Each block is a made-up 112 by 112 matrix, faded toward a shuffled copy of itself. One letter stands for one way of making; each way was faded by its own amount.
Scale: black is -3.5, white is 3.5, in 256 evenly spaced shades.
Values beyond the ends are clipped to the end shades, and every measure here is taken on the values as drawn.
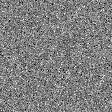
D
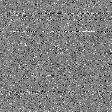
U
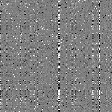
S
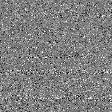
U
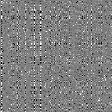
S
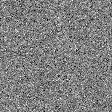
D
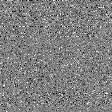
U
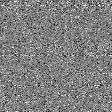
U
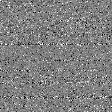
U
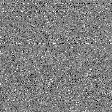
U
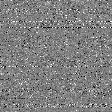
U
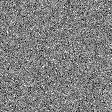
D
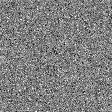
D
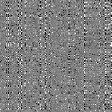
S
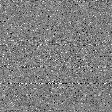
U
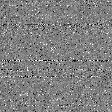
U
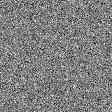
D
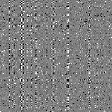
S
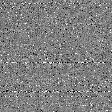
U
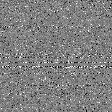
U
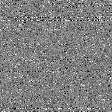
U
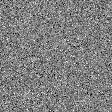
D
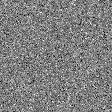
D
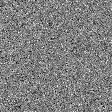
D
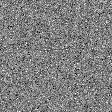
D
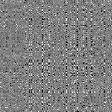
S
